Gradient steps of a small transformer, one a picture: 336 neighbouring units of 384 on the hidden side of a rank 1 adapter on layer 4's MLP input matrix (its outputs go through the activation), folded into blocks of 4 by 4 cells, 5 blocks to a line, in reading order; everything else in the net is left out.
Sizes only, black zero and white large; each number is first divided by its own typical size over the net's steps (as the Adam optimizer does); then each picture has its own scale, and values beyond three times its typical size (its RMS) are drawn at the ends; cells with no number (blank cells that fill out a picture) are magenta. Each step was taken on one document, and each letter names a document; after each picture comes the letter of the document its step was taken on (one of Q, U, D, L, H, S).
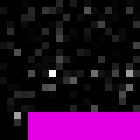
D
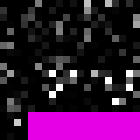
D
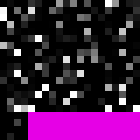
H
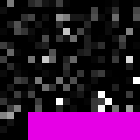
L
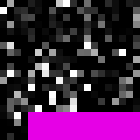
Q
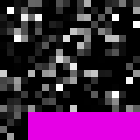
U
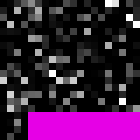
H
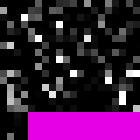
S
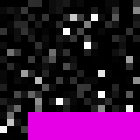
L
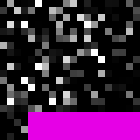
Q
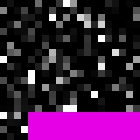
Q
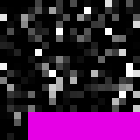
D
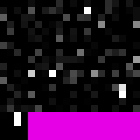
D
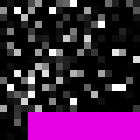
Q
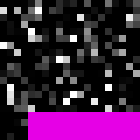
H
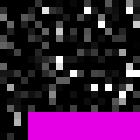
D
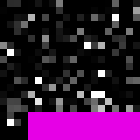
L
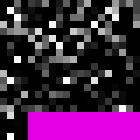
U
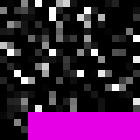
Q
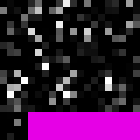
S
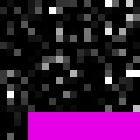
S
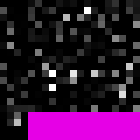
D
